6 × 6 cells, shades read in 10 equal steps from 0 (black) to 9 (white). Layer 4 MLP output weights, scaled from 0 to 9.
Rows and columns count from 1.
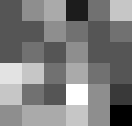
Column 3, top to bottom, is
6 5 3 4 3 6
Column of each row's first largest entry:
6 3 4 1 4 4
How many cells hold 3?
10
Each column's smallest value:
3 3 3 1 3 0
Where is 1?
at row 1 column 4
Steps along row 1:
up up down up up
